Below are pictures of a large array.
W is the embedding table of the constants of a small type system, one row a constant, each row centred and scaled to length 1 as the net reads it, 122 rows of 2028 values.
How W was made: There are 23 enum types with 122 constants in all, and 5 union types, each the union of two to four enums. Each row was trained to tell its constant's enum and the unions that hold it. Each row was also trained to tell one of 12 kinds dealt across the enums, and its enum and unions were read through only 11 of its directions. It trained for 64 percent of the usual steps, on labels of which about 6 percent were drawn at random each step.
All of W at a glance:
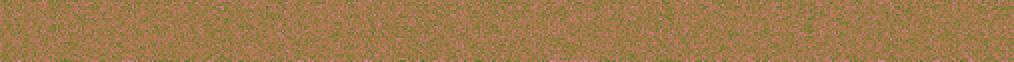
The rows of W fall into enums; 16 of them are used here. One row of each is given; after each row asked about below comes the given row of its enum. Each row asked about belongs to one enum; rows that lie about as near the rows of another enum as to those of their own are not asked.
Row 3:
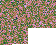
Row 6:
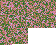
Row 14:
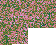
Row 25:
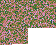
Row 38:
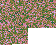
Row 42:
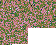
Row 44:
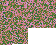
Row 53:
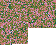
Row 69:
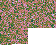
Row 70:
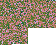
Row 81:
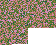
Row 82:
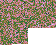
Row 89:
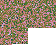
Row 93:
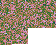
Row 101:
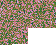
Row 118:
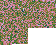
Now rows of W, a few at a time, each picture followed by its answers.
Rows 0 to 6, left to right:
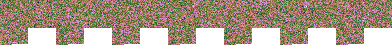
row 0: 70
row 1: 14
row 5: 93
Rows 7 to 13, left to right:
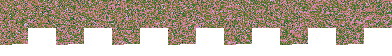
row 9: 25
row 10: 42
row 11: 118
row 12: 101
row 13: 53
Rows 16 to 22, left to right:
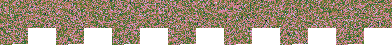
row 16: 53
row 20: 118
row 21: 25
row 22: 89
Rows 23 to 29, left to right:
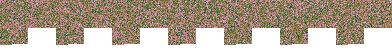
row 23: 101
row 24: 69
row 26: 25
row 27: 42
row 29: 44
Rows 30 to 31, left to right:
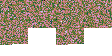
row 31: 69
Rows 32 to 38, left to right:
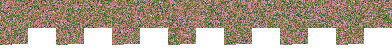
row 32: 38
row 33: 81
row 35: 101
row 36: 44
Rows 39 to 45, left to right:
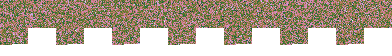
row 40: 82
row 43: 38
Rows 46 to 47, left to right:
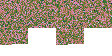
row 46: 81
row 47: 53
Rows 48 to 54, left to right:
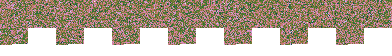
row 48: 101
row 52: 25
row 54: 81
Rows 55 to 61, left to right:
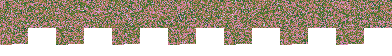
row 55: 25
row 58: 81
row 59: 93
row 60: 93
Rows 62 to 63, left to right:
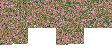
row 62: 6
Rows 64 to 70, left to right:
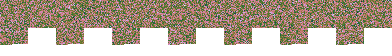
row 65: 118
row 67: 70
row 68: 14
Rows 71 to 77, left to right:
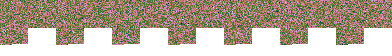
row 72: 38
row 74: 14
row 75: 81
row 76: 101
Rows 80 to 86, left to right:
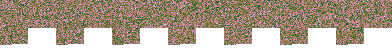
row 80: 38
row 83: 42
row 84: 3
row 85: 53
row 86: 53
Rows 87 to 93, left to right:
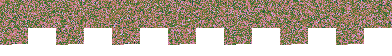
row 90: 82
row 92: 82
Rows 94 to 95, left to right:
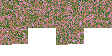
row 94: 70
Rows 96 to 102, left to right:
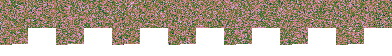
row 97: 93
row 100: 101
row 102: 42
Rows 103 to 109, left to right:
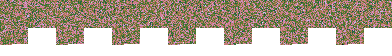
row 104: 3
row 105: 53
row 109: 70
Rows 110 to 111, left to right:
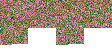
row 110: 82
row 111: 70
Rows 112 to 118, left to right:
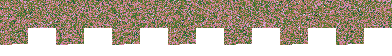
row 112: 118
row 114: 93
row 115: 70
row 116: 118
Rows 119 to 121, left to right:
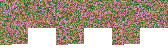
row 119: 42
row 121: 3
